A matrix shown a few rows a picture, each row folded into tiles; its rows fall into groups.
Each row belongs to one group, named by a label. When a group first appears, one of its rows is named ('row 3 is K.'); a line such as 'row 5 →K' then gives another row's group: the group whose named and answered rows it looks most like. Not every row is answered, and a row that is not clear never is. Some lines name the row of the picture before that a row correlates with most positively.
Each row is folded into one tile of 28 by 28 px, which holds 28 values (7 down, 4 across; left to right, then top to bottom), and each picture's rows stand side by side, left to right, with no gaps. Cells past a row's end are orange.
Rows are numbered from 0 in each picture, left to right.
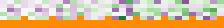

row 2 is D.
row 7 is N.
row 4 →D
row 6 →N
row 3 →D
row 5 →N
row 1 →D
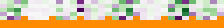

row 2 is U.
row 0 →N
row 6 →N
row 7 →N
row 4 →N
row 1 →D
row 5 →D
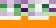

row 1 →U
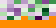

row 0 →D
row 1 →N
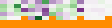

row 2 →U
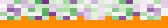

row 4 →N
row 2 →N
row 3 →D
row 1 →N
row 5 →D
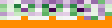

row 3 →D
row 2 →U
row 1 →U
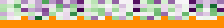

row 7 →U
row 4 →U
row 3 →N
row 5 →N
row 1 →D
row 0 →U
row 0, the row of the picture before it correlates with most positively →0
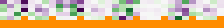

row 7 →D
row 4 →N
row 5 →D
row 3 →D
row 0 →U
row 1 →D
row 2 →U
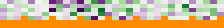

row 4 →N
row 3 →N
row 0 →D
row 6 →U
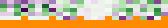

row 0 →U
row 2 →N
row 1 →U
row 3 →D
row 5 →N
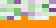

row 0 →N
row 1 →U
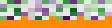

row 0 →N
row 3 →N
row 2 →N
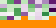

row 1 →U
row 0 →N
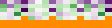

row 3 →U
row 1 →U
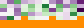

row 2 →U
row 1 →U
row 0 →D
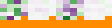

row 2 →D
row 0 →N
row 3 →D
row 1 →D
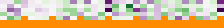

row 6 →N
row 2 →N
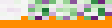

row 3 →N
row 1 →N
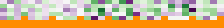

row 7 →N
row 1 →D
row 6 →U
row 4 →N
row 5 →N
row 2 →D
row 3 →N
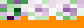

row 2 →D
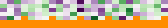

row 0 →D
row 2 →U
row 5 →U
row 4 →N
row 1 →U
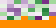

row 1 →N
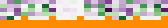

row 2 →D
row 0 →D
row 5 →U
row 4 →D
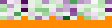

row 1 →N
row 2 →D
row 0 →U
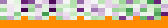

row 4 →N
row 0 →U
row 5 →N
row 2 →U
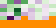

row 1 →D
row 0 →N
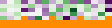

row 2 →N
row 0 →U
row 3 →U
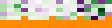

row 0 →U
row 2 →U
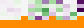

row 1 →N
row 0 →D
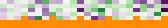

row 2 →U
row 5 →U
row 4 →U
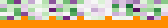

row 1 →U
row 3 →D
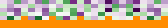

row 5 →D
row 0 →D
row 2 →N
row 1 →D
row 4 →U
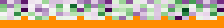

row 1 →D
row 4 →N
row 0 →U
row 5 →D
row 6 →N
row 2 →U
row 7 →U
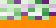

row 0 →N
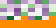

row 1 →D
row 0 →D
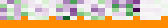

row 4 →U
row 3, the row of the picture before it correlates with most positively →0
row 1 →D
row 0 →D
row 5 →D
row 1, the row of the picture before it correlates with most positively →0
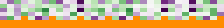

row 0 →D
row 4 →N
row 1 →N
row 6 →U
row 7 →N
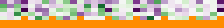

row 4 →U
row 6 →D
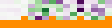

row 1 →N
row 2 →U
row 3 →D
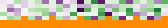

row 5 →N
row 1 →N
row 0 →D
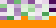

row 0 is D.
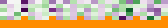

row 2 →D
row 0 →U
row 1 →U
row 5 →D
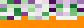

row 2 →U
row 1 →U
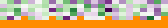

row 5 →D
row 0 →N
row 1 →U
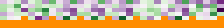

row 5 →N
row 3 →D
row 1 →N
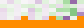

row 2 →N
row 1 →D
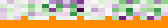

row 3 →D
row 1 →U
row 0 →D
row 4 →N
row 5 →N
